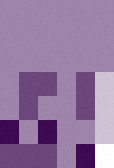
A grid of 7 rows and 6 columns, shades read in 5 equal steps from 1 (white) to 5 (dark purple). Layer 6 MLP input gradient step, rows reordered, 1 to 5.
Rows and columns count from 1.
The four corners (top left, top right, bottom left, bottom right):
3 3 4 1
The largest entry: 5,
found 3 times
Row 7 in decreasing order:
5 4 4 4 3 1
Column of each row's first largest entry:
1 1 1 2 2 1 5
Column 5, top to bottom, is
3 3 3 4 4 3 5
